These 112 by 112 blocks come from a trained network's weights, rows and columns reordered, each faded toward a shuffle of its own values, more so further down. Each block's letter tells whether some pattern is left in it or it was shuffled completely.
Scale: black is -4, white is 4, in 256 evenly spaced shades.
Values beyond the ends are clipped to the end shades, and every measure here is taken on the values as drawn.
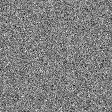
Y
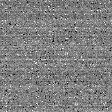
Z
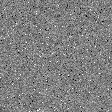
Y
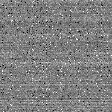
Z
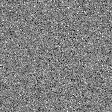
Y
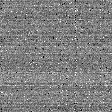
Z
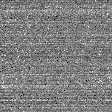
Z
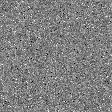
Y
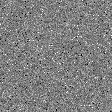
Y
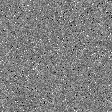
Y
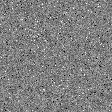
Y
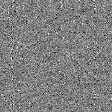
Z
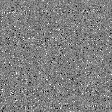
Z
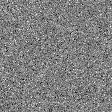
Y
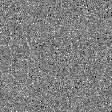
Z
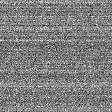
Z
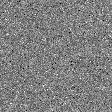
Y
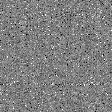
Z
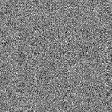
Z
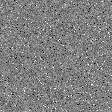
Y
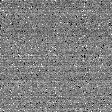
Z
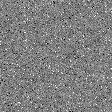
Y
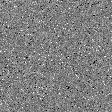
Y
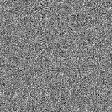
Z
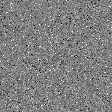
Y
